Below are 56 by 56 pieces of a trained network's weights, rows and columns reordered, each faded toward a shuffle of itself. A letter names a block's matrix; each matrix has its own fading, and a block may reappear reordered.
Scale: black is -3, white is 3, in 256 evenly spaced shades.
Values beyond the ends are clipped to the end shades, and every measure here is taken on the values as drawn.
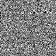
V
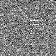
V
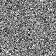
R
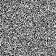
R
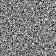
R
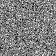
R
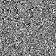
V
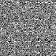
V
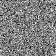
R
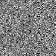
V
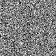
R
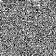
V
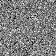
R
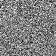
R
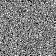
R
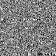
V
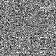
V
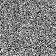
R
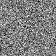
V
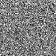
V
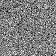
R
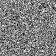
R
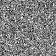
R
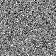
R
